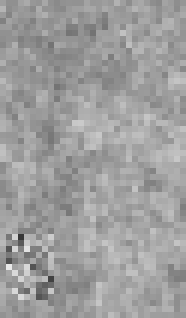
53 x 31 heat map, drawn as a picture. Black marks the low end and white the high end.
Roughest part: bottom left. Histogram: heavy tails on both sides. Odd patch: rougher, in the bottom left. Average level on the scale: 60%.
